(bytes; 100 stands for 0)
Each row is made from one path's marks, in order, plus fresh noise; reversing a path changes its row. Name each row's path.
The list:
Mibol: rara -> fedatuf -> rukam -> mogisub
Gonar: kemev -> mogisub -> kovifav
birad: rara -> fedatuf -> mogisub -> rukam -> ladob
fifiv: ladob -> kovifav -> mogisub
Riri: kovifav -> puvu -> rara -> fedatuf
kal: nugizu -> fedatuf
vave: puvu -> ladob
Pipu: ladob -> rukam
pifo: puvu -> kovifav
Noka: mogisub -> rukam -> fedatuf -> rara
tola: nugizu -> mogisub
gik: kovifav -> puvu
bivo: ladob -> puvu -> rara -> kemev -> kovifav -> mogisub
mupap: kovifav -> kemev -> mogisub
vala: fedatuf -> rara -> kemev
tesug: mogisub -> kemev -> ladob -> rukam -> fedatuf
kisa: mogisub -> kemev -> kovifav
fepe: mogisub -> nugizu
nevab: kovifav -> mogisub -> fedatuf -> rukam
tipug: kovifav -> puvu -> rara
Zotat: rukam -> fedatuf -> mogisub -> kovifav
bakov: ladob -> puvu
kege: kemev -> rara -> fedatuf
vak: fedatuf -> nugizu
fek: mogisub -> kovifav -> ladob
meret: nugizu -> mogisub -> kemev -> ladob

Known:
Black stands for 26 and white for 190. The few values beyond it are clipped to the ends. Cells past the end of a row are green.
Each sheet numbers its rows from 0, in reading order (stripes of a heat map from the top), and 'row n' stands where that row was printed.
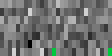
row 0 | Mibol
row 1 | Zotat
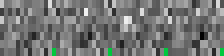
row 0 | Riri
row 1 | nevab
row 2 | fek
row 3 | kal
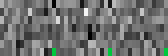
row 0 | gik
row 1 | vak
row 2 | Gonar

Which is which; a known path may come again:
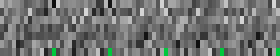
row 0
gik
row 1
tipug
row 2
tesug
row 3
fifiv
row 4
kege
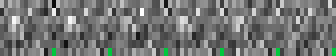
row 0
vave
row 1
fek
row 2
Pipu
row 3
birad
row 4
meret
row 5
Noka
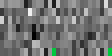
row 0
vak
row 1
Riri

